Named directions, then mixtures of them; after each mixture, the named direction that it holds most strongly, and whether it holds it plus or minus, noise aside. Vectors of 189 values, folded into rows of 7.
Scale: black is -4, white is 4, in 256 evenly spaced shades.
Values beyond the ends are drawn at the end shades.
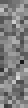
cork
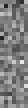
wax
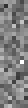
cork, minus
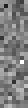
wax, plus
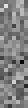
wax, minus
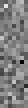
wax, minus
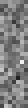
cork, minus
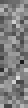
cork, plus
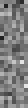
wax, plus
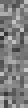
wax, plus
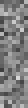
cork, plus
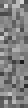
wax, minus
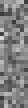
wax, minus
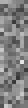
cork, minus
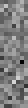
cork, plus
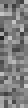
wax, plus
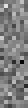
wax, minus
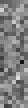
cork, plus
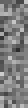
wax, plus
